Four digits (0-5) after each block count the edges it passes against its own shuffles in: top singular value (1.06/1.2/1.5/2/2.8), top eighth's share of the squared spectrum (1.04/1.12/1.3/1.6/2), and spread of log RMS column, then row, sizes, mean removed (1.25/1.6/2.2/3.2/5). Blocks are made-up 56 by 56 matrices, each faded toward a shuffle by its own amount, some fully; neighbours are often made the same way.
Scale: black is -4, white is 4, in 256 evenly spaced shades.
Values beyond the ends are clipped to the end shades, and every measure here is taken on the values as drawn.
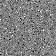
0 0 0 0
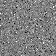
0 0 0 0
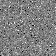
0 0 0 0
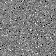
0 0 0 0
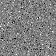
0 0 0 0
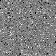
3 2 1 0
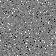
0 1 0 0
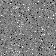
1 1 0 0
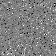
2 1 0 0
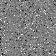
1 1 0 0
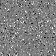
2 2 0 1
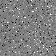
0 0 0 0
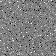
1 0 0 0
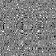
4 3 2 2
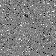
2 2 0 0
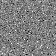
0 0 0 0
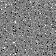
1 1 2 0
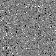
1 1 1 0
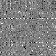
4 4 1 2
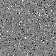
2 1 0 0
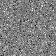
1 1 0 0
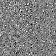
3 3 1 1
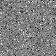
1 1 0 0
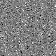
2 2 0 0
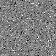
2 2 0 0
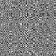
4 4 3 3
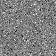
2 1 0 0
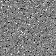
0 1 0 0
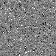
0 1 1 0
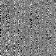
2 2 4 0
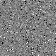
0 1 1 0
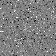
2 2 0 0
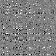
4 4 2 2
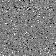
2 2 0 1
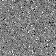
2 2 0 0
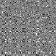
4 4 2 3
